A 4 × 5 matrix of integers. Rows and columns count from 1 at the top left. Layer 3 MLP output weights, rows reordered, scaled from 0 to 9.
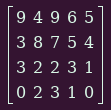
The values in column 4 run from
1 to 6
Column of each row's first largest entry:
1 2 1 3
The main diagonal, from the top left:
9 8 2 1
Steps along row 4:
up up down down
